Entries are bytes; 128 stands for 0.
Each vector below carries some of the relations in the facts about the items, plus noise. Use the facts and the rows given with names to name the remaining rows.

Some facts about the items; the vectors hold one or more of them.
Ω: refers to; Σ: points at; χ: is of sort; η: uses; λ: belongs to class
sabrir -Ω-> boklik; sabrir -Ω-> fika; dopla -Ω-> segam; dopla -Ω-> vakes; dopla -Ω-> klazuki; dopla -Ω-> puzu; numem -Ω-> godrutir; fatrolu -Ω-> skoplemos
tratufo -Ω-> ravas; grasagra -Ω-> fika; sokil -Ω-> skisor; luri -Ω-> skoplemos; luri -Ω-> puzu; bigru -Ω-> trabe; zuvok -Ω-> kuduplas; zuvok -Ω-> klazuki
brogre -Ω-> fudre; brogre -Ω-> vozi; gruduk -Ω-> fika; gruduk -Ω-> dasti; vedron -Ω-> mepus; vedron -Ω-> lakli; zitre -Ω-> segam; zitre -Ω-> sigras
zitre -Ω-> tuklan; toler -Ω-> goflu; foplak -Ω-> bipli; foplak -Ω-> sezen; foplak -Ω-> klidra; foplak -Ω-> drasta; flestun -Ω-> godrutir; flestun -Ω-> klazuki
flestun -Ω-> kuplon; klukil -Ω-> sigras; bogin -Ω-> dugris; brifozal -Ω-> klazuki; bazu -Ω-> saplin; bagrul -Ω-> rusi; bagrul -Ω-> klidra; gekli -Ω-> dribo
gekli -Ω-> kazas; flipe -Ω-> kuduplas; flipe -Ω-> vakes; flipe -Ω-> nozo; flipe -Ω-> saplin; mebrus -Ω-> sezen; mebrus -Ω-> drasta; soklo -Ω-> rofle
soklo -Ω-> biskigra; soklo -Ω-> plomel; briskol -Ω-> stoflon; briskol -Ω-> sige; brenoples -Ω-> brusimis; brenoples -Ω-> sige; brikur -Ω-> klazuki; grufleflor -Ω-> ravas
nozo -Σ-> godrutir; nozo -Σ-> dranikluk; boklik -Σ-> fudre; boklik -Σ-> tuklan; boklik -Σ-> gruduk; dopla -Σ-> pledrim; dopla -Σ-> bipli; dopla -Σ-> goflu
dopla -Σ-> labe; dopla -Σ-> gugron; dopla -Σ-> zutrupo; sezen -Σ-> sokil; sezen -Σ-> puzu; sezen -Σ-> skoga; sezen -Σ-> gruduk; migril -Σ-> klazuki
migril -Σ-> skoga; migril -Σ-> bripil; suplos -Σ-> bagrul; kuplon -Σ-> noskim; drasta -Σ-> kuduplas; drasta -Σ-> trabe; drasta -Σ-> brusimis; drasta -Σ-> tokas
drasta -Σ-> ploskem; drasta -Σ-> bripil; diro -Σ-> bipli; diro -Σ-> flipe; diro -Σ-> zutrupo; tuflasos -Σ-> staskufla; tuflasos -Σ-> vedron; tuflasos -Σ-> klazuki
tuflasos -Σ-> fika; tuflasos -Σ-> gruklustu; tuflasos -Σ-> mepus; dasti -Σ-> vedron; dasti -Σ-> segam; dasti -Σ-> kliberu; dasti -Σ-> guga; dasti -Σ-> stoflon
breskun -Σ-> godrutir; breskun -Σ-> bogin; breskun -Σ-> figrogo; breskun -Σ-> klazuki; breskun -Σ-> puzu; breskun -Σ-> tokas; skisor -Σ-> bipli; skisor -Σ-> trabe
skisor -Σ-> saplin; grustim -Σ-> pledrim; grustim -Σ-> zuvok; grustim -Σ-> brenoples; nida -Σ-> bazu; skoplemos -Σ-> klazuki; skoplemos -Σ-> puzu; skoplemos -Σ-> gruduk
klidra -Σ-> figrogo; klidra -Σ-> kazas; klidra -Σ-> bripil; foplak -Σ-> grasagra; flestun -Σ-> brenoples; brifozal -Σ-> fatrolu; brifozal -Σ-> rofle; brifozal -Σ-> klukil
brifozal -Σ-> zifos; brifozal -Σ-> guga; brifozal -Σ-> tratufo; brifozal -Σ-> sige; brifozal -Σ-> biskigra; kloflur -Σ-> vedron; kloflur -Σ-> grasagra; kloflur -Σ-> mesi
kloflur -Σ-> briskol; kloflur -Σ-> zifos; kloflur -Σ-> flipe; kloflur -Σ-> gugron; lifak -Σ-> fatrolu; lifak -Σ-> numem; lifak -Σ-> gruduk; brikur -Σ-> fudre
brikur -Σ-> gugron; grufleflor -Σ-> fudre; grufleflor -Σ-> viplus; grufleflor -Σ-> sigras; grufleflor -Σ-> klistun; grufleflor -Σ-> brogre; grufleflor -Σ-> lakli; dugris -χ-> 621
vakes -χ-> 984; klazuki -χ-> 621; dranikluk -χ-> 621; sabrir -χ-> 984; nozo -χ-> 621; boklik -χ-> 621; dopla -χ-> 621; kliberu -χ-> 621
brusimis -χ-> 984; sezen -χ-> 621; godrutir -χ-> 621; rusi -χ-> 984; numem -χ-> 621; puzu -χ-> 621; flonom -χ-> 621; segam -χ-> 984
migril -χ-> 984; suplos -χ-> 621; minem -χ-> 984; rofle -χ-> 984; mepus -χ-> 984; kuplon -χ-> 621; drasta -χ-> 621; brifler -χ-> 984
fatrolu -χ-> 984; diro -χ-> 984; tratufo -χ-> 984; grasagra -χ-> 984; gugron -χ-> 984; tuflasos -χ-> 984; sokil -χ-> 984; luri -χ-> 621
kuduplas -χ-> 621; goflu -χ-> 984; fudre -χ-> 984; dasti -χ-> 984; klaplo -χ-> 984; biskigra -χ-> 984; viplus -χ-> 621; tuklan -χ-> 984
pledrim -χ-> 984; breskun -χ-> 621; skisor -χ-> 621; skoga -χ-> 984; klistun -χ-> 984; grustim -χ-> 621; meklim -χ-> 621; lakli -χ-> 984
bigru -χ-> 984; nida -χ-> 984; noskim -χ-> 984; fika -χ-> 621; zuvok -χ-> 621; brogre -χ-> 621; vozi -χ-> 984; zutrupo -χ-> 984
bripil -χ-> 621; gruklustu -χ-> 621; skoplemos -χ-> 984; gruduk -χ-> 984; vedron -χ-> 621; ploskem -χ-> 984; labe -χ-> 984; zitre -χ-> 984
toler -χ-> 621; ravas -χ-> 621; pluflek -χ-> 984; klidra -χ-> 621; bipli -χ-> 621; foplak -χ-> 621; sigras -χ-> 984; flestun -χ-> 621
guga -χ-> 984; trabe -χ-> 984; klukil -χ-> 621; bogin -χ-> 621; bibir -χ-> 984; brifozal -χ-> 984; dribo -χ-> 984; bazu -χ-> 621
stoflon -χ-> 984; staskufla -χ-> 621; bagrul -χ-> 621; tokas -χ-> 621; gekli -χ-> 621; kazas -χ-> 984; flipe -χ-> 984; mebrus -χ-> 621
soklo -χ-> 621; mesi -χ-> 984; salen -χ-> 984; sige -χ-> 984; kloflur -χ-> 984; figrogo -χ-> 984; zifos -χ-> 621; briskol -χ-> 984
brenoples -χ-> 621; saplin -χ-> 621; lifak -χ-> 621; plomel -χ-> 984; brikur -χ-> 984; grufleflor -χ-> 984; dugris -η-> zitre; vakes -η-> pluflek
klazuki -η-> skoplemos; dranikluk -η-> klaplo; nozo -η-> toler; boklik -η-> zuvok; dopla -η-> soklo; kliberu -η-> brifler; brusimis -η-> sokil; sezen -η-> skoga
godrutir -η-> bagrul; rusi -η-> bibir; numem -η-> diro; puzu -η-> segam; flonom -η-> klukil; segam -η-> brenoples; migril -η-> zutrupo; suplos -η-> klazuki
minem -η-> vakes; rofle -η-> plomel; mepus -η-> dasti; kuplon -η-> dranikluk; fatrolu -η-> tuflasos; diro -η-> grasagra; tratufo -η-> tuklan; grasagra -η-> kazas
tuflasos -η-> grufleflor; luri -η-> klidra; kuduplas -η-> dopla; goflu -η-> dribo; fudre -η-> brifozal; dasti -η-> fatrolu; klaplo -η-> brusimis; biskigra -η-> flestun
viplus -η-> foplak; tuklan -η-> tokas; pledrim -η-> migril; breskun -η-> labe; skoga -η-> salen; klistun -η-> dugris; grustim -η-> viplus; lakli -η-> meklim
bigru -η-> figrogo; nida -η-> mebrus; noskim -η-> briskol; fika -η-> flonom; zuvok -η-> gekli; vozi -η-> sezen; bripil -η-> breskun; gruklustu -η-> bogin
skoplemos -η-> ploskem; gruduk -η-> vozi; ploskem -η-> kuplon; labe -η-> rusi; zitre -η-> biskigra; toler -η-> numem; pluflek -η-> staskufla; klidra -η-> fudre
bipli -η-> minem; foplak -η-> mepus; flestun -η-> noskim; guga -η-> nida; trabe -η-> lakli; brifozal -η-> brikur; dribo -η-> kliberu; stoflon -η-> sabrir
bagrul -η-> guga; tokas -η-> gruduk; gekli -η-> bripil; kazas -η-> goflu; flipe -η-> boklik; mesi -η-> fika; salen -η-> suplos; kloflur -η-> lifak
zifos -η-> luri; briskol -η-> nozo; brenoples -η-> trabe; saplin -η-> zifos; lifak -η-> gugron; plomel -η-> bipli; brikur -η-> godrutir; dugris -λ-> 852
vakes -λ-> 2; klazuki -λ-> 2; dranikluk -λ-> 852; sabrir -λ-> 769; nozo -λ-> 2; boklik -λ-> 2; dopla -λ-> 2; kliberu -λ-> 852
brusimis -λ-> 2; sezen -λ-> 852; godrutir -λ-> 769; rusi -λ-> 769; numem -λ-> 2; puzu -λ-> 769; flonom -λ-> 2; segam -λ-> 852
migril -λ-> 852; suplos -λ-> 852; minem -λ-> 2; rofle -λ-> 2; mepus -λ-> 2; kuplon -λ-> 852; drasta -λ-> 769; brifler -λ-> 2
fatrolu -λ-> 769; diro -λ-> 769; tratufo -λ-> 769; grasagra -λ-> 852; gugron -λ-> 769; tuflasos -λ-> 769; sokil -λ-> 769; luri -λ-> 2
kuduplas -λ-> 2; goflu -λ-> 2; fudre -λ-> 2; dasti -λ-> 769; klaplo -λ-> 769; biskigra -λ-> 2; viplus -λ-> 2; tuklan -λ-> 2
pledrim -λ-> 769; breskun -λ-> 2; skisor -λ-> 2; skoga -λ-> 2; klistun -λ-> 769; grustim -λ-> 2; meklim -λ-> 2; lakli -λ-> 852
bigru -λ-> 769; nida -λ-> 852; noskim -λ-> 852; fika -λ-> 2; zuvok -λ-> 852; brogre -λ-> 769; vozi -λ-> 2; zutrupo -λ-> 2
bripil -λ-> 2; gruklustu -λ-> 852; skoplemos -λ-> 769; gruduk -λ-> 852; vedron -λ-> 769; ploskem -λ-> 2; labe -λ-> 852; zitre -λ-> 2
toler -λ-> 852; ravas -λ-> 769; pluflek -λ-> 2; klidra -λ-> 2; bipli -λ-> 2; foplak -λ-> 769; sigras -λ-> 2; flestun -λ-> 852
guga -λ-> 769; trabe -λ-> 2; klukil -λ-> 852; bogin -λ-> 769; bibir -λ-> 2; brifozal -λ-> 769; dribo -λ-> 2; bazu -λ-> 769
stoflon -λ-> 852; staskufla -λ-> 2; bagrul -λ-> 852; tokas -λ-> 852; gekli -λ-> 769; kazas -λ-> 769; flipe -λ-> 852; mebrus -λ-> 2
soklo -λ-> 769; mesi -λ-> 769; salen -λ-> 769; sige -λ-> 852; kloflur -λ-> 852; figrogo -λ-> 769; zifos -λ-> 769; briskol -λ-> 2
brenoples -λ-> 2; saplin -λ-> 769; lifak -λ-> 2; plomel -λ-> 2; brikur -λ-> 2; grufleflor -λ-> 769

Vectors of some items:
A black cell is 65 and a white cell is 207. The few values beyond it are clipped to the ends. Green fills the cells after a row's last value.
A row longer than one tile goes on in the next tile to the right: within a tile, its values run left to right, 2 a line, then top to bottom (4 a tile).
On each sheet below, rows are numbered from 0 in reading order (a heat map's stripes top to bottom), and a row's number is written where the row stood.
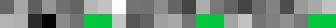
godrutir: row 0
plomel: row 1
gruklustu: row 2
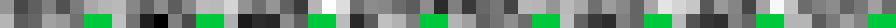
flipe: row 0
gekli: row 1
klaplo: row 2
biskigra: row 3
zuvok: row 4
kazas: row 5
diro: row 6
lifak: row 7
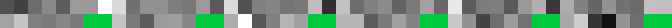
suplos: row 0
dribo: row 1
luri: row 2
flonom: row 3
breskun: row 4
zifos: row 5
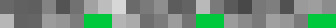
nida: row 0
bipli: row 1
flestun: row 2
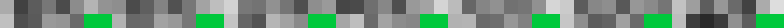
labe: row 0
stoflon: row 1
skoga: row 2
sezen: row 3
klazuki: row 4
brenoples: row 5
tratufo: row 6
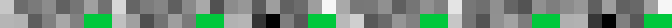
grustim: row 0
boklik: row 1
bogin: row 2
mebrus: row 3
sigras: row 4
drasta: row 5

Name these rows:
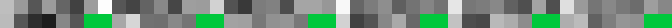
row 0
sokil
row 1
klukil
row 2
dugris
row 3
trabe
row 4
tuklan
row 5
numem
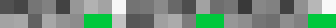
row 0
tokas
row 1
rofle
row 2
dranikluk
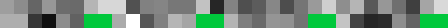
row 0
saplin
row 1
klidra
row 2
sige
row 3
guga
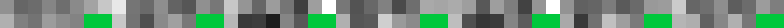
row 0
grasagra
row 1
bibir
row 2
skoplemos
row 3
gruduk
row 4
salen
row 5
noskim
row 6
viplus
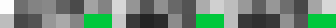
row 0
brusimis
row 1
rusi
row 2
klistun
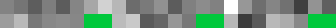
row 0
toler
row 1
meklim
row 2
briskol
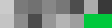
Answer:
brikur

